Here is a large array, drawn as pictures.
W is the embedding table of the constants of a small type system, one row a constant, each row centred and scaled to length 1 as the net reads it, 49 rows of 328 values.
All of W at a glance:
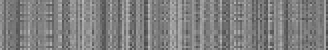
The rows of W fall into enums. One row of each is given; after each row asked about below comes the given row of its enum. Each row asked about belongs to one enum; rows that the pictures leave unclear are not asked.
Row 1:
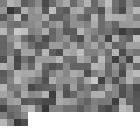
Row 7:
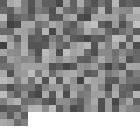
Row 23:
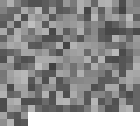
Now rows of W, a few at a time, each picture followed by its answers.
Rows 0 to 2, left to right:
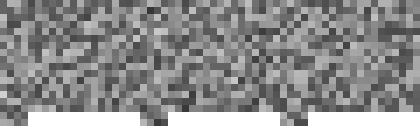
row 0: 7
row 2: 23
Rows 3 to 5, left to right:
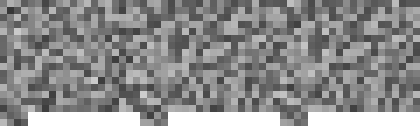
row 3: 1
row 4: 7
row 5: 7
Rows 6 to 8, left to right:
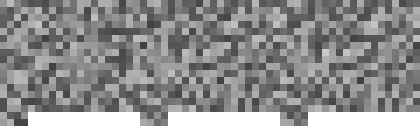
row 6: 23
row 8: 7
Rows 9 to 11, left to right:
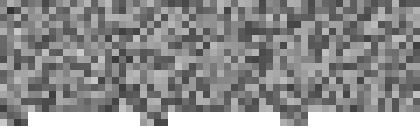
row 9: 1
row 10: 23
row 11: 7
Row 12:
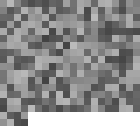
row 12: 23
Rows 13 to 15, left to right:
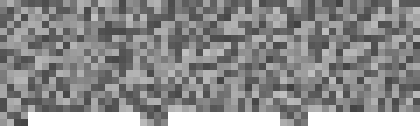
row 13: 23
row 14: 7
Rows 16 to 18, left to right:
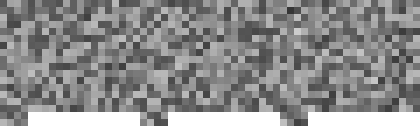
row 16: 7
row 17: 23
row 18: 1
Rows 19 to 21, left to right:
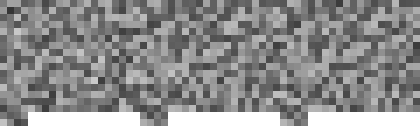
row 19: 1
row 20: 7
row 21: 7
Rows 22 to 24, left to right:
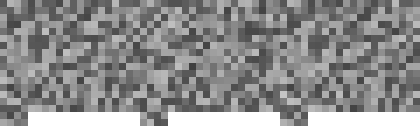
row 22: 7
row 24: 7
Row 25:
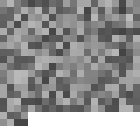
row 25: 23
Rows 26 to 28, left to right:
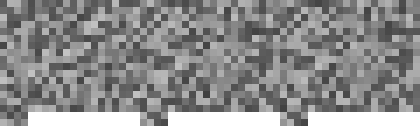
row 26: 7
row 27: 23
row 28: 23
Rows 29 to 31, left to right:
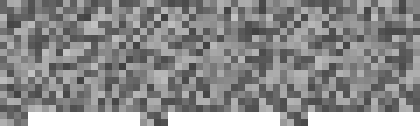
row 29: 7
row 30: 23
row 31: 23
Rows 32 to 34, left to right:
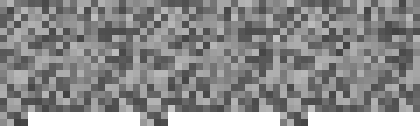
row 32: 23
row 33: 23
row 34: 23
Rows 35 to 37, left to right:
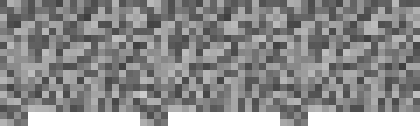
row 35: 7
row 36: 7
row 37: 7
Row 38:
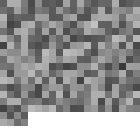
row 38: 7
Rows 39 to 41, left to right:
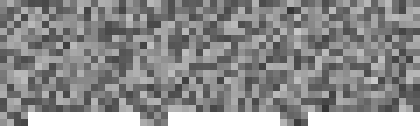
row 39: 23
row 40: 7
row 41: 1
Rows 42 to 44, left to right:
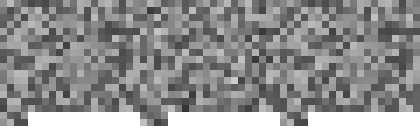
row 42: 23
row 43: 1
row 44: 23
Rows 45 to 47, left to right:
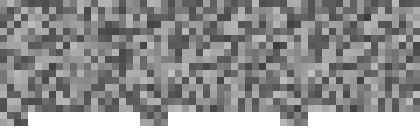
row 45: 23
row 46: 7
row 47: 7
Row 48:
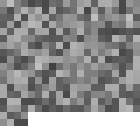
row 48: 23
